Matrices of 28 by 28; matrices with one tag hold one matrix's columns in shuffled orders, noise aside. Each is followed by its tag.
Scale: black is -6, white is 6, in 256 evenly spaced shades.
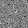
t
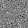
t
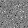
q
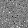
t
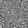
t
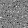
q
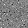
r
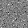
r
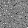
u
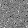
t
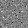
q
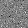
t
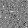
q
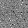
r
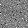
r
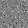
q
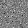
u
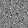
u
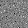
u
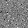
r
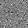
r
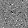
r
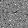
r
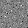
u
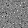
u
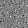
u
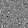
t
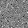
t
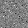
u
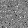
q
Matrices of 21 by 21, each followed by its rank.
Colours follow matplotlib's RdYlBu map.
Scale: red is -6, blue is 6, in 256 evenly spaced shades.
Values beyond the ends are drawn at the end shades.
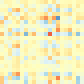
three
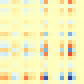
one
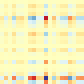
one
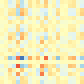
two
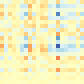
two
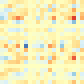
three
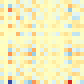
two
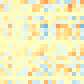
three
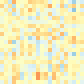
three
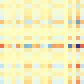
one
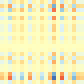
one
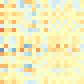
three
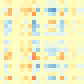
two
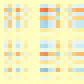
one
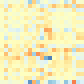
three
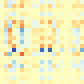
two
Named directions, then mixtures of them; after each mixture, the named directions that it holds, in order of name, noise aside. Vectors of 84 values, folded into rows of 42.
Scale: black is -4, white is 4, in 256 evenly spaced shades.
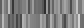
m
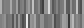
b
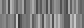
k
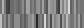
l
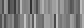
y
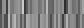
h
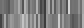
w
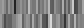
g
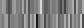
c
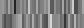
g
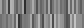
k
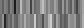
g, y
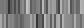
l, y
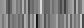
c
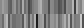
c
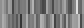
b, m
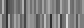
h, l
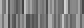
h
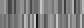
c, g, y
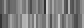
h, w, y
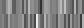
c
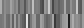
b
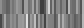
b, w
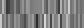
l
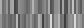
g, k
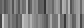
m, w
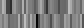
c, l
